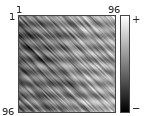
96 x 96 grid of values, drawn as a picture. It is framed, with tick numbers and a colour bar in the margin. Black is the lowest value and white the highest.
Histogram: bell-shaped. Average level on the scale: 50%. Slope: up to the right. Mirror symmetry: none. Stripes: horizontal, repeating 8 times.
